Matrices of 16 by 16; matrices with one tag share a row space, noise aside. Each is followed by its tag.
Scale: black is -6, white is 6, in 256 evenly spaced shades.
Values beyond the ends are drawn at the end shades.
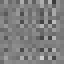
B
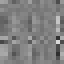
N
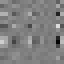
N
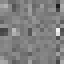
N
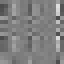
N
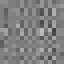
B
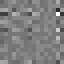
N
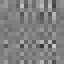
B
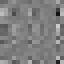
N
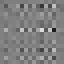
B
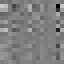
N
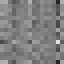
N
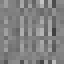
B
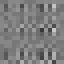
B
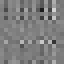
B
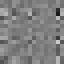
N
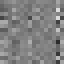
N
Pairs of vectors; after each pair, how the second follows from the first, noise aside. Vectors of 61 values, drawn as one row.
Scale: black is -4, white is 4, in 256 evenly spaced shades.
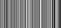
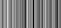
shuffled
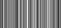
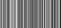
shuffled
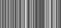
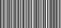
shuffled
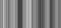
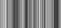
wrapped around
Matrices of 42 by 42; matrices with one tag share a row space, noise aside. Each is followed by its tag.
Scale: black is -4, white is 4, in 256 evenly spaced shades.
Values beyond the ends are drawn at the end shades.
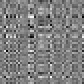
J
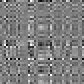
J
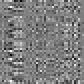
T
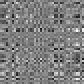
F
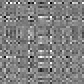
J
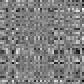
F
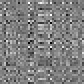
J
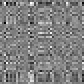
J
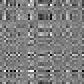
J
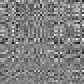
F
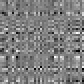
F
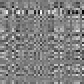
F
